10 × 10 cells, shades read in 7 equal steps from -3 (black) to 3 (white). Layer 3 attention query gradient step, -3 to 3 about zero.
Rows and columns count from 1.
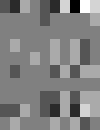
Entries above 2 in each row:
1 0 0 0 0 0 0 0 0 0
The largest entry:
3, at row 1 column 9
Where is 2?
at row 1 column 7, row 1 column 10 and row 9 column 9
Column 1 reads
-1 0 0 0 0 0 0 0 -1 0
